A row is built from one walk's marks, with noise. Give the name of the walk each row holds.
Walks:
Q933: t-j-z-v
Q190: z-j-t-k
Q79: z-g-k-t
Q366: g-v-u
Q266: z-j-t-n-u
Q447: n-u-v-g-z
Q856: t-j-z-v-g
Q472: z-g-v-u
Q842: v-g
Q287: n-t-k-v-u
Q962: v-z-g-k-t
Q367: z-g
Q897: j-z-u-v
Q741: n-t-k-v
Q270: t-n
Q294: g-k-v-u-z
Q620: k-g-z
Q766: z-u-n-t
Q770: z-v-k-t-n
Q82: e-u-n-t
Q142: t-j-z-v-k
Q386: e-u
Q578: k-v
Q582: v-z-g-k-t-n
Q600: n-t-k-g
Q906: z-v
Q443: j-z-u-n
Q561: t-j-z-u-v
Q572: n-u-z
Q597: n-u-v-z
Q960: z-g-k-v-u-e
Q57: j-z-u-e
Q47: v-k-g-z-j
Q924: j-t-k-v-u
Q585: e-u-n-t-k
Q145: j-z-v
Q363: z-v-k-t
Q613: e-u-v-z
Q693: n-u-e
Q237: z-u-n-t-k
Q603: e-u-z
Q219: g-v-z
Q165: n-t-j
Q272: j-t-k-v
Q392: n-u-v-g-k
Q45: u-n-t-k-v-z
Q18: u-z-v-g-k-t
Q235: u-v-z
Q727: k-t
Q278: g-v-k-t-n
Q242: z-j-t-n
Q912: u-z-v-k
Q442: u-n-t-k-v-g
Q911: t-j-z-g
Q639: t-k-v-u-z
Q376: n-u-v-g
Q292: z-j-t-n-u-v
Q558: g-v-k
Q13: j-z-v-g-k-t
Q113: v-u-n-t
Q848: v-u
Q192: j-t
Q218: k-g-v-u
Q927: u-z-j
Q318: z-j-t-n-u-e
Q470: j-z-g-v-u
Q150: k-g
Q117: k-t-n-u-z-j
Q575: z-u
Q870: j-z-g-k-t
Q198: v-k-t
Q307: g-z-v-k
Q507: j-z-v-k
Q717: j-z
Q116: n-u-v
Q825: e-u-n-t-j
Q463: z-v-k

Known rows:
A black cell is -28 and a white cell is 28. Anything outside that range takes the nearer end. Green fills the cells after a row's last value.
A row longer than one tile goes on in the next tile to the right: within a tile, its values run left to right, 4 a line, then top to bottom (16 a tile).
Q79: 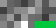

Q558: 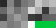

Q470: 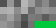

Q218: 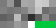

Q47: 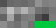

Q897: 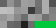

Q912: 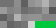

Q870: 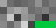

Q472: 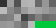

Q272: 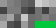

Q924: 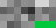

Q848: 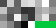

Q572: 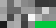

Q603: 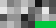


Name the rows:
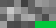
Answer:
Q507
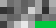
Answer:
Q600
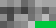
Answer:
Q287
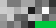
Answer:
Q927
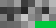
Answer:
Q741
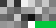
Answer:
Q366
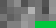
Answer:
Q582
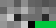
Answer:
Q911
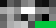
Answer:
Q367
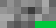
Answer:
Q561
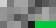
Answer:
Q318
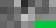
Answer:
Q770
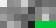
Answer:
Q825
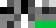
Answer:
Q727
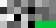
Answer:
Q192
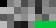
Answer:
Q906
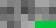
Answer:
Q639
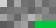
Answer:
Q117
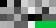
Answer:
Q842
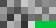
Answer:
Q376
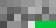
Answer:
Q392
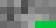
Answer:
Q45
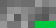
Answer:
Q13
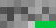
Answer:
Q442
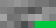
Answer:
Q292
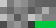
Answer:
Q266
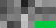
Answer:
Q363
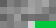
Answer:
Q294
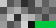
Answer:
Q190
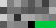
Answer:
Q165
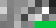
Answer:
Q575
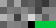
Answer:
Q242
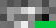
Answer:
Q620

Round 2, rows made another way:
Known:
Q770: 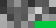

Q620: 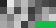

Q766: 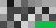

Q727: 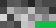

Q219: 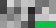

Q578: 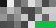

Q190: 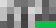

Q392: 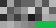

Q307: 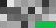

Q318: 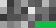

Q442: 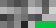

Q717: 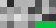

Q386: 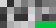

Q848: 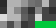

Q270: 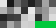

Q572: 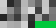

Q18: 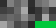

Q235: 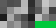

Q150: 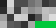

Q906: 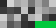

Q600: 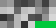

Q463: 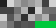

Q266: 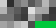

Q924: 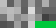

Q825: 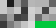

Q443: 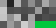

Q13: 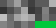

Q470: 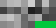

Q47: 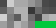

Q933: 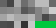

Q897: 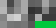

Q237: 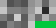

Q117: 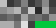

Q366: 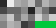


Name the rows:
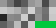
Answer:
Q741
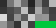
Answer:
Q363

